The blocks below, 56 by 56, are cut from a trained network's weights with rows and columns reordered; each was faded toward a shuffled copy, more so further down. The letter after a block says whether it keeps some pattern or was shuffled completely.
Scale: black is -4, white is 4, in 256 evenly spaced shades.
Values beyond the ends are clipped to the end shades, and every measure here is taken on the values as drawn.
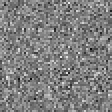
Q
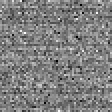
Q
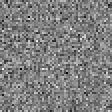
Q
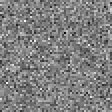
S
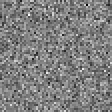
S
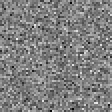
S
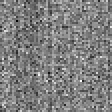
Q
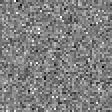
S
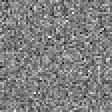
S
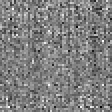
Q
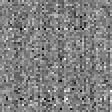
Q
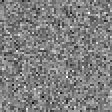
S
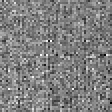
Q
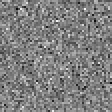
S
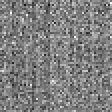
Q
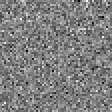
S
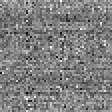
Q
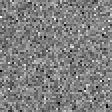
S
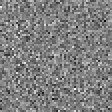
Q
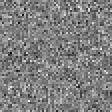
Q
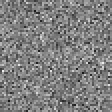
S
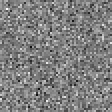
S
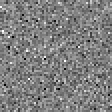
S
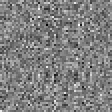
Q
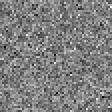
S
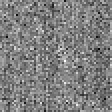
Q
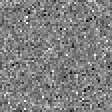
S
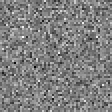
S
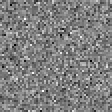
S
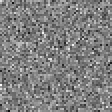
S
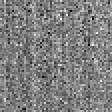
Q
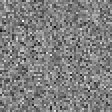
Q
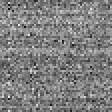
Q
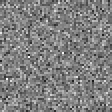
S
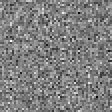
Q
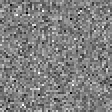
S
